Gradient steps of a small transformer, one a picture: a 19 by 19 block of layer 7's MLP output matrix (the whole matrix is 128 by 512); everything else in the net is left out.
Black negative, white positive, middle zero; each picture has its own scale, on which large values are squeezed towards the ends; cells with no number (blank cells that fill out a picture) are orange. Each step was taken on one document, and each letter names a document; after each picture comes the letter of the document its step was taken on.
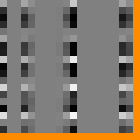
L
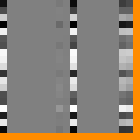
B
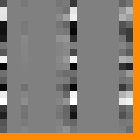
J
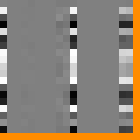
B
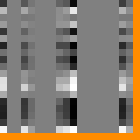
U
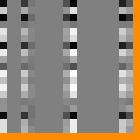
L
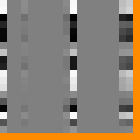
J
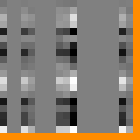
U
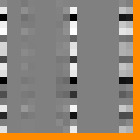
B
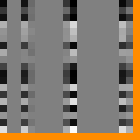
L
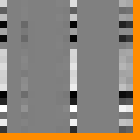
B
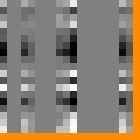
U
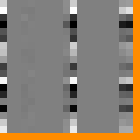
J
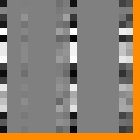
B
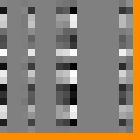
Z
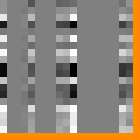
Z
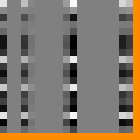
L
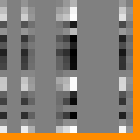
U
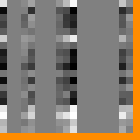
Z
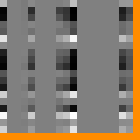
Z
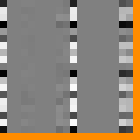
B
